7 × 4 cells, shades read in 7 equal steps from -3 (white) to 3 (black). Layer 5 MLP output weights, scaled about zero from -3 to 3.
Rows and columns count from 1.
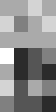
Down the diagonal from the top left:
-1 0 -1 0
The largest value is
2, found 4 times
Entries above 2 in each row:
0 0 0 0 0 0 0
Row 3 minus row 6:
1 -2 0 -1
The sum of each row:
-5 -5 -4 0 4 -2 4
